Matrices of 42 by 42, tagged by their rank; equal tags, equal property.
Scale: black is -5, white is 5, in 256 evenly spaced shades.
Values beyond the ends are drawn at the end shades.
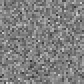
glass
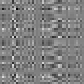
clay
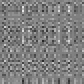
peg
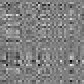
peg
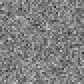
glass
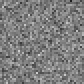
glass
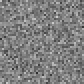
glass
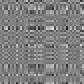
clay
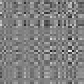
clay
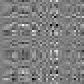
peg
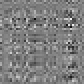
peg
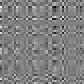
clay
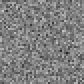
glass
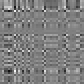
clay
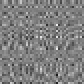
peg
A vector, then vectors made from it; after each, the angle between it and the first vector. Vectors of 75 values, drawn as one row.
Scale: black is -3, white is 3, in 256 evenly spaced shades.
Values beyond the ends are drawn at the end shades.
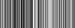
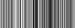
nearly opposite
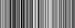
nearly parallel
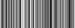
partly opposed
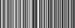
partly opposed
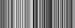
nearly opposite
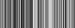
nearly parallel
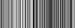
nearly opposite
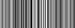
partly aligned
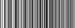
orthogonal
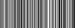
partly aligned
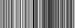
nearly opposite
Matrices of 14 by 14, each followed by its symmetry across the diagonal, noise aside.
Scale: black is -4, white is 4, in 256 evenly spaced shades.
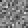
symmetric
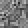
symmetric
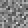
symmetric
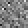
antisymmetric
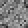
symmetric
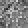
symmetric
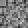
symmetric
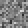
antisymmetric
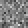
neither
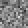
neither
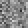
neither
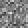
neither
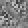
antisymmetric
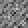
symmetric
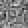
antisymmetric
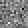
antisymmetric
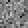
neither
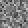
symmetric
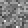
neither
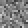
antisymmetric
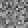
neither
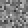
antisymmetric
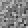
symmetric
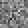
antisymmetric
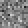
neither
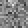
neither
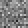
neither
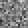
antisymmetric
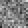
antisymmetric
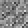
symmetric
